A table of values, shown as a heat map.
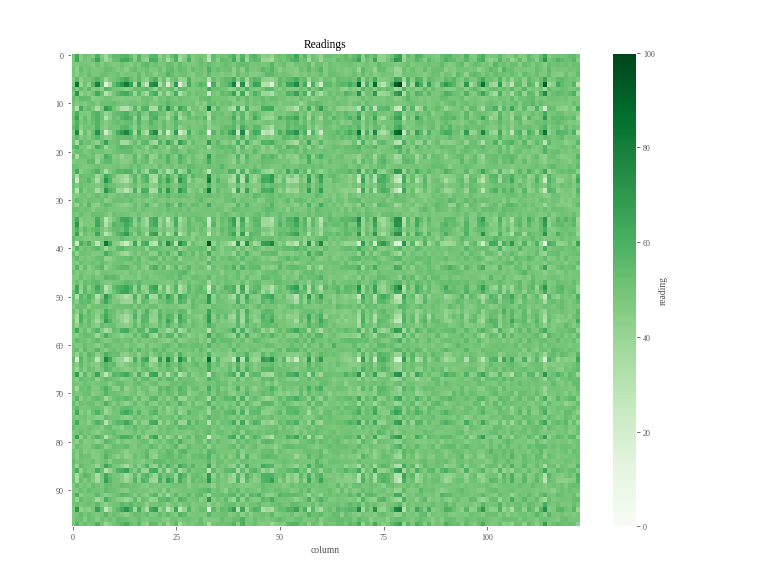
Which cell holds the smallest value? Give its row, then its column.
6, 33
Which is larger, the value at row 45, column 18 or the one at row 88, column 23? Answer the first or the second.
the second
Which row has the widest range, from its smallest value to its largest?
6
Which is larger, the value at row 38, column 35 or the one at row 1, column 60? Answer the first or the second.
the first
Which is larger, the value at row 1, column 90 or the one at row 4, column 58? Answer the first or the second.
the first
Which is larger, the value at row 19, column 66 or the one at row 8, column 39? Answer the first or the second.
the second
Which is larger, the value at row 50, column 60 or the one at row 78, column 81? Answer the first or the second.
the first
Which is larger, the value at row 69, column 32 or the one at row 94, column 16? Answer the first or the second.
the second
